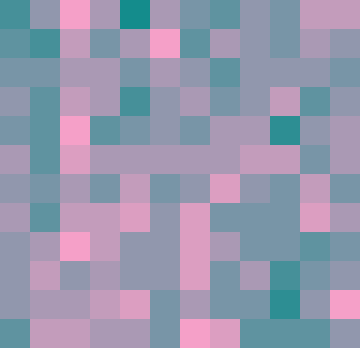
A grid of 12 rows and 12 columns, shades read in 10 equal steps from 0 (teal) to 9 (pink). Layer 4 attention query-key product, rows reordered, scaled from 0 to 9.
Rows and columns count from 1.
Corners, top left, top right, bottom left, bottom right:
2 7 3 5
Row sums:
58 60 57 58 56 71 63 70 66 62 65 64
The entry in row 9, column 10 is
4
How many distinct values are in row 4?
6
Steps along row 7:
down up down up down up up down down up down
